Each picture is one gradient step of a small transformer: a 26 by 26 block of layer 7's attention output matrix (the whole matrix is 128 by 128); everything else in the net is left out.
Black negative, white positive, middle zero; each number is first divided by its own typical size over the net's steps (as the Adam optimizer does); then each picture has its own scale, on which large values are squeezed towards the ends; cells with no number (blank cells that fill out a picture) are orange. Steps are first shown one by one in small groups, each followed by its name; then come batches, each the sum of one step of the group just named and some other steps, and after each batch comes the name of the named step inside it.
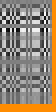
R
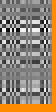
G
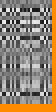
G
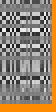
R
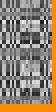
G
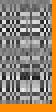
G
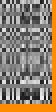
R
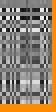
G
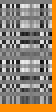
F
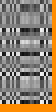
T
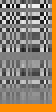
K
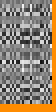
F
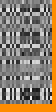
T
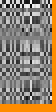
T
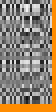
F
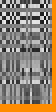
K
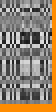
F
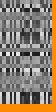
T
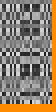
T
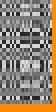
F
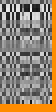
T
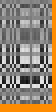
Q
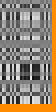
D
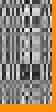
D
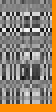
D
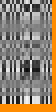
D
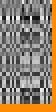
Q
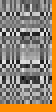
Q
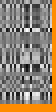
Q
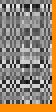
Q
